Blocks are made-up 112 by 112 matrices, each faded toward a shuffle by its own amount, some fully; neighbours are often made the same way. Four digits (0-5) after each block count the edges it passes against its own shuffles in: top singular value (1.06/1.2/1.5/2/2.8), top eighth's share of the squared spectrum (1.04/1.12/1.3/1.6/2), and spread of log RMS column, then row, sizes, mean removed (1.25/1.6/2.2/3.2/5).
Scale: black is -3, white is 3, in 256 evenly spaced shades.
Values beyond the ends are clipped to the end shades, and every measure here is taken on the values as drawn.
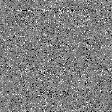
1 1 2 2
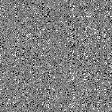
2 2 3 3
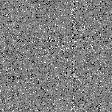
1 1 2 2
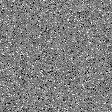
0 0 1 0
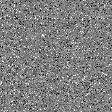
1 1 1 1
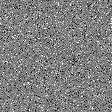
0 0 0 0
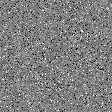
0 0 0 0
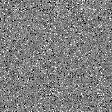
1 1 2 1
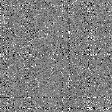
2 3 3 3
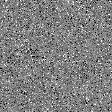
1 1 1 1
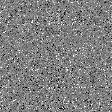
1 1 2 2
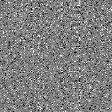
4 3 2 1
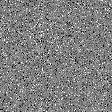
3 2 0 0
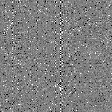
4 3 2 1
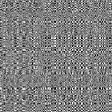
5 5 4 4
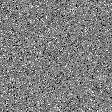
2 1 0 0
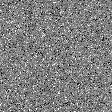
0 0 0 0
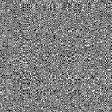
5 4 3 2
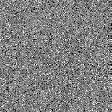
4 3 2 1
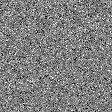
0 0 0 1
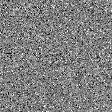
0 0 0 2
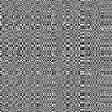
5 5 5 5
